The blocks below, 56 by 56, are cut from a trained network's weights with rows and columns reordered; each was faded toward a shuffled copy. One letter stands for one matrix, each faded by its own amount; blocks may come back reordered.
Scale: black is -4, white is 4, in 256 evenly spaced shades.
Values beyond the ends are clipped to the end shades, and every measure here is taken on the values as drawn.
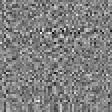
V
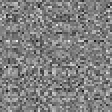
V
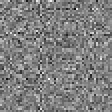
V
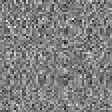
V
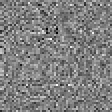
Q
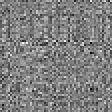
V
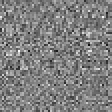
V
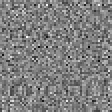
Q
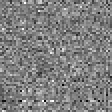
Q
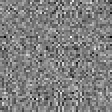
V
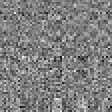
V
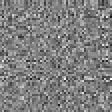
V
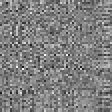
V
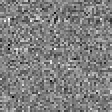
Q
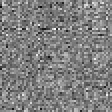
Q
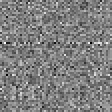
Q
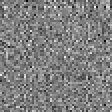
Q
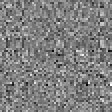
V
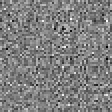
Q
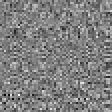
V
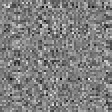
V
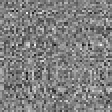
V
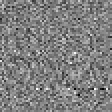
Q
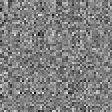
V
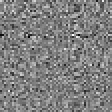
V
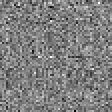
Q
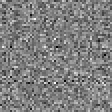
Q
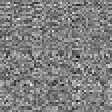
V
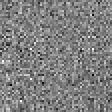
Q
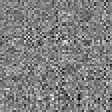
V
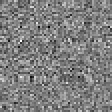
Q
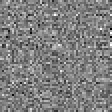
Q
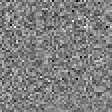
Q
